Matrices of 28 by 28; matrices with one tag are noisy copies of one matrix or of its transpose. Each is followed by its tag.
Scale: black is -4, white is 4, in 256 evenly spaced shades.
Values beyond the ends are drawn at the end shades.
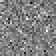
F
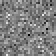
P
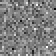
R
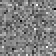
R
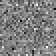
R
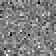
P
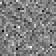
F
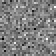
P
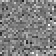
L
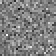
F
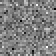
R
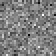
P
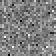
R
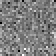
L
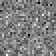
P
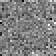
L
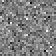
F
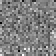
L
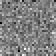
L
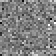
L
